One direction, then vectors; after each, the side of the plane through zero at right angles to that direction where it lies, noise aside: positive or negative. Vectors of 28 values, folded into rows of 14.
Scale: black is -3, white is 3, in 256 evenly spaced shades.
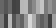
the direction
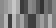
negative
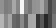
positive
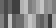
positive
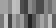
negative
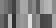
positive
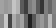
negative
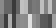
positive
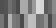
positive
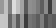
negative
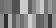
positive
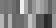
positive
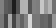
positive
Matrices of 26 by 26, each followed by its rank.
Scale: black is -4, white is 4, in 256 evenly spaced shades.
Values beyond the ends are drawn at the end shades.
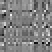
three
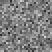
full rank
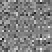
five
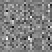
five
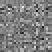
five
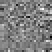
five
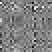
five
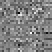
five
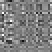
three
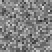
full rank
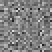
five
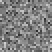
full rank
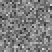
full rank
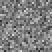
full rank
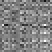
three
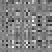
three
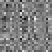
three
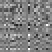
three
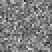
full rank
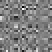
three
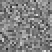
full rank
